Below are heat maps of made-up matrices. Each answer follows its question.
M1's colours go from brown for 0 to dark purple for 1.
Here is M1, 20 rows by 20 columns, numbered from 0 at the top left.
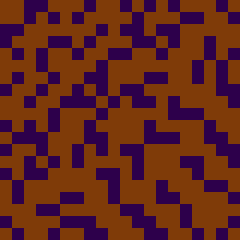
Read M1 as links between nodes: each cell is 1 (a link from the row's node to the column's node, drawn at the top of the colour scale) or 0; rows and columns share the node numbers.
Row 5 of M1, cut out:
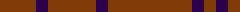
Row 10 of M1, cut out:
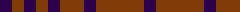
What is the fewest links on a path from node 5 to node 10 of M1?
3
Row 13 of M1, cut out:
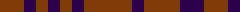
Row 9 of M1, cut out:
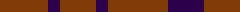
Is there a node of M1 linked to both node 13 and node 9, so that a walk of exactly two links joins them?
yes
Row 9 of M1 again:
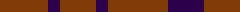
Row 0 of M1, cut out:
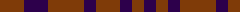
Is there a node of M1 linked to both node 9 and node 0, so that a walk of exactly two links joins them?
yes
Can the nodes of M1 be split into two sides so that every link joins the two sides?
no
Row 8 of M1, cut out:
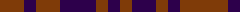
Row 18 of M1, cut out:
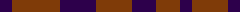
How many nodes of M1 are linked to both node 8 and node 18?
6
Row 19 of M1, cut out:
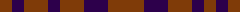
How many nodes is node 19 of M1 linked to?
8
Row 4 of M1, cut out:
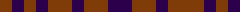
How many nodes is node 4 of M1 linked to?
8
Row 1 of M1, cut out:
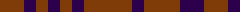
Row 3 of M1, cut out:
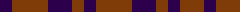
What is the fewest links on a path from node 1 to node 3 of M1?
2
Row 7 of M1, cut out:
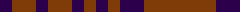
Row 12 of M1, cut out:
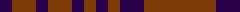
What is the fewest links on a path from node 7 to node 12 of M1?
2
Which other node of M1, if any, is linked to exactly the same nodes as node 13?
node 1
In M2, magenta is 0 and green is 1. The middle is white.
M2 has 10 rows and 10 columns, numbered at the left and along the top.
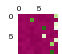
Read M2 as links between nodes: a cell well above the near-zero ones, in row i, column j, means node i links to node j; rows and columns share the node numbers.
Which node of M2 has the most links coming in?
node 9
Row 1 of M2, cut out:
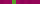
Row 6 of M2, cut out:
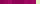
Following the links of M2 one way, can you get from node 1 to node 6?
yes
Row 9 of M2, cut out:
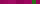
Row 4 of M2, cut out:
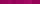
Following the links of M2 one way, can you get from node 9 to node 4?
no
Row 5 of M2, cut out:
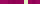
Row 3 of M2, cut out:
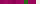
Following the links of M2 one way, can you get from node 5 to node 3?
no
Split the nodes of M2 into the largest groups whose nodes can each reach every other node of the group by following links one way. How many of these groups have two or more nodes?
0
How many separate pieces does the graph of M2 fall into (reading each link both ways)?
2
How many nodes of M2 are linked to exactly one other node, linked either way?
5
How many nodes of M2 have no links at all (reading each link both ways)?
1
